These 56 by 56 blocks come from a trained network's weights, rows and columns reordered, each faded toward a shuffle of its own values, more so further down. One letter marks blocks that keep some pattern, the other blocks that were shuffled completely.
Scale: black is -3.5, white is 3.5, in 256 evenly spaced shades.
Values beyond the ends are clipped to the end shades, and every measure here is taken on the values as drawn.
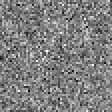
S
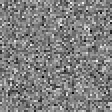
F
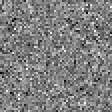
F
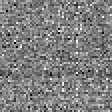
S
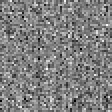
S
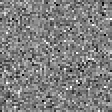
F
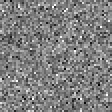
F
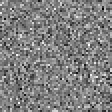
S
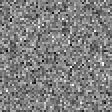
F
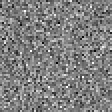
F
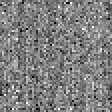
S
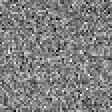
F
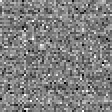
S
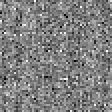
S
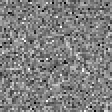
F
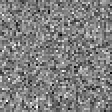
S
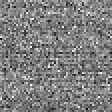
S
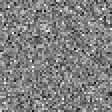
F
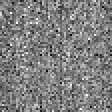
S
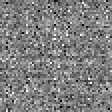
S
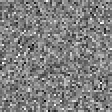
F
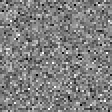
F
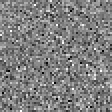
F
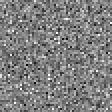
F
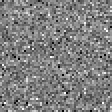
F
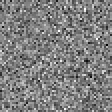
F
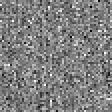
S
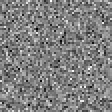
F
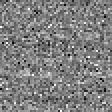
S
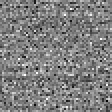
S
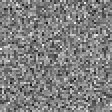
F
